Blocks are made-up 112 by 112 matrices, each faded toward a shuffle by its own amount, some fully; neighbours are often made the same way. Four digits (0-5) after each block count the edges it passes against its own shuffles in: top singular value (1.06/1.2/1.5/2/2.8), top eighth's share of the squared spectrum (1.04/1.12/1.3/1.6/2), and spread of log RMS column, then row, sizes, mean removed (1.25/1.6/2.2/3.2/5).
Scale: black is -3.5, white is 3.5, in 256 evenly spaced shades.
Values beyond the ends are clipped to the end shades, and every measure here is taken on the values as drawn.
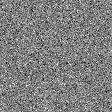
0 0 0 0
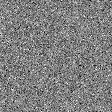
0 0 0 0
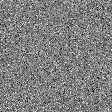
0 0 0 0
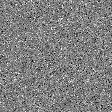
0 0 0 0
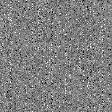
1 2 3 0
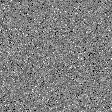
0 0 0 0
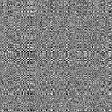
5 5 4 4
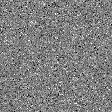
3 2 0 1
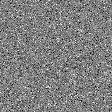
2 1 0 0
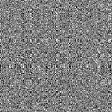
5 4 3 3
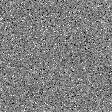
2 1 0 0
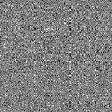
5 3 2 2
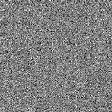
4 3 1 2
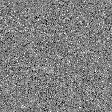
3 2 0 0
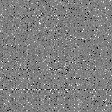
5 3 2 2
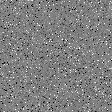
0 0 0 0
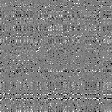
5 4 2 3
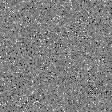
1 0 0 0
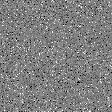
3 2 0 0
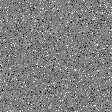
2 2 0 0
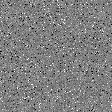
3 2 0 1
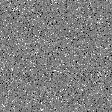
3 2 0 0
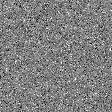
2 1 0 0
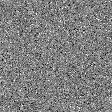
1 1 0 0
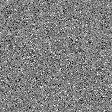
2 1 0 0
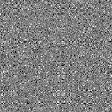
4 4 2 3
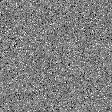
1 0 0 0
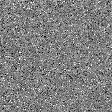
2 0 0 0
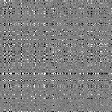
5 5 3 4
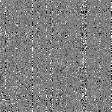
3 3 4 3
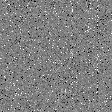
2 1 1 0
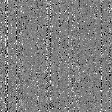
2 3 3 0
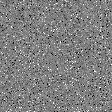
1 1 1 0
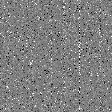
2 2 2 0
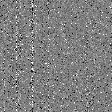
2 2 2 0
